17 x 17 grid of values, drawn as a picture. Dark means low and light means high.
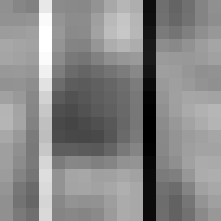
The top left is the ninth with the highest average. The centre is the calmest part. Columns 4 and 12 stand out from the rest.
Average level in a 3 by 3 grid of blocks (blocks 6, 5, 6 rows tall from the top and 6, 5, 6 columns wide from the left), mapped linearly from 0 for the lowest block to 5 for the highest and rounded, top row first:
5 4 2
3 0 3
4 4 2
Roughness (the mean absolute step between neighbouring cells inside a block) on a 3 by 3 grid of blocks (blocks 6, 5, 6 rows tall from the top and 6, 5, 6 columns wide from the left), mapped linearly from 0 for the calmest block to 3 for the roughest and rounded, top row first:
3 1 2 | 3 0 2 | 3 1 2
